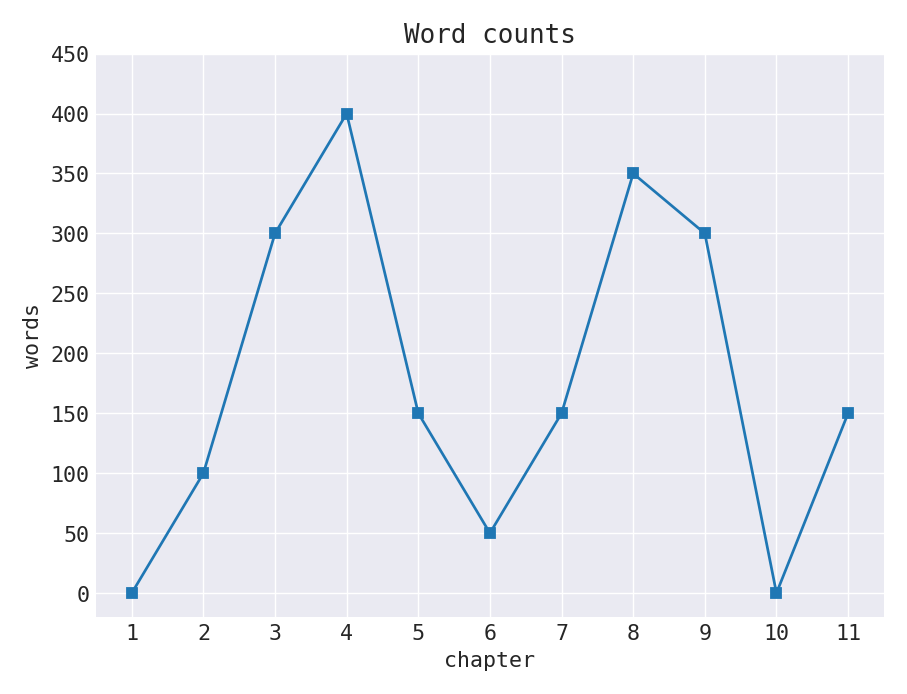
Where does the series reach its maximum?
4
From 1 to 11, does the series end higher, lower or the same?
higher
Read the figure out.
Title: Word counts
x-axis: chapter, ticks 1 2 3 4 5 6 7 8 9 10 11
y-axis: words, ticks 0 50 100 150 200 250 300 350 400 450
Values:
0 100 300 400 150 50 150 350 300 0 150
